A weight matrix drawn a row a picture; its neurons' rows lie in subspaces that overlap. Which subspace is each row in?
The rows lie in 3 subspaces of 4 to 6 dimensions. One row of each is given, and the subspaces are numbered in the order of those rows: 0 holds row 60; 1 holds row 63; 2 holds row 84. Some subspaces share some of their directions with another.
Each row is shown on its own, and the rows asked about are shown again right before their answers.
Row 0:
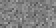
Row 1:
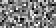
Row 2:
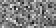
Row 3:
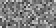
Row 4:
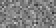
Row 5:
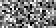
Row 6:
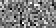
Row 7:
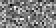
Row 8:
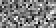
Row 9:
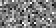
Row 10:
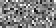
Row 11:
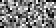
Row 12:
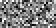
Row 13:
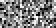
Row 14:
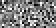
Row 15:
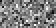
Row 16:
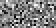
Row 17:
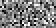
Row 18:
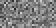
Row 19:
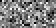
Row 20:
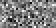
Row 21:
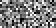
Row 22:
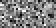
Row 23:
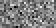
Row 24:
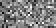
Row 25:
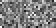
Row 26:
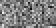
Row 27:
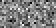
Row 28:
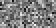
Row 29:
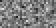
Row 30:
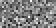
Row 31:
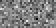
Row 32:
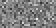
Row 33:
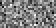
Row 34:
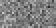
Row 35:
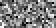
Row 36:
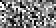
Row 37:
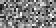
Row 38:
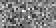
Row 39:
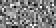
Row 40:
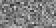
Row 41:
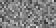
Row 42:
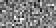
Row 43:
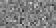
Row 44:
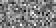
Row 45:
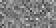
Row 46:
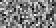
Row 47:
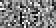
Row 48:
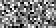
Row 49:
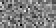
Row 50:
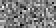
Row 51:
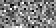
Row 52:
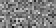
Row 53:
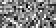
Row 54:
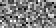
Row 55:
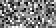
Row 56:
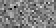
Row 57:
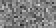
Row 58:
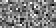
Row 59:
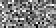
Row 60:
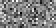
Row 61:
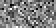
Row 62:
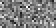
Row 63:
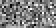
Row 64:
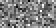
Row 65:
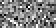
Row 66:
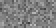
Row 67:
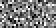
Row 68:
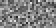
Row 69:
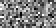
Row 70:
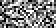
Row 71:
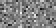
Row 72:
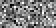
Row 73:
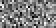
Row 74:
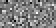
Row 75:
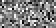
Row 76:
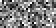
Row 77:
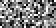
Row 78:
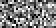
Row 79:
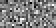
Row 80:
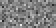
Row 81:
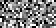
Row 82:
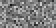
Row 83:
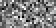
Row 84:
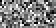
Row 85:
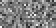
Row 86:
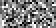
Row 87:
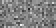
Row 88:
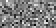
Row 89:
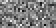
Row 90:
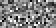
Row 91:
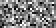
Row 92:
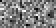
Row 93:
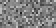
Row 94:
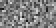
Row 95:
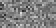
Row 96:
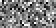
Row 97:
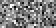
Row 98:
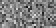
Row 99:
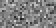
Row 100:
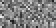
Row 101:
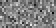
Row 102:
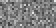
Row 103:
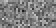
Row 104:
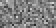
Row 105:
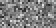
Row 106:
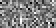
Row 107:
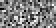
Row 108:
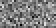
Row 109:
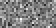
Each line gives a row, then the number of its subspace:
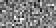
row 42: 2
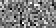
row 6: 0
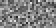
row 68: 2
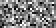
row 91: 2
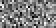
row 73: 1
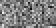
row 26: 1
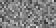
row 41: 0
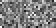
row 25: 0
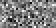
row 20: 2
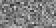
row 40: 1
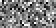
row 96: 2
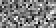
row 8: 0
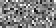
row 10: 0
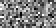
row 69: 0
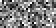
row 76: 2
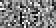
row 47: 0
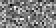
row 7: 1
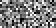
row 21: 0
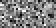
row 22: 2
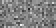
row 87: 2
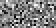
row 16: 2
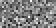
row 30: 0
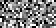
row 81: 0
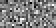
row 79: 0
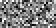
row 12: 0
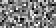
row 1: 0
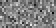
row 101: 1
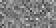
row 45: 0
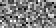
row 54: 2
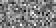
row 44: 0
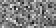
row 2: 1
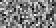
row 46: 0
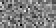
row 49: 0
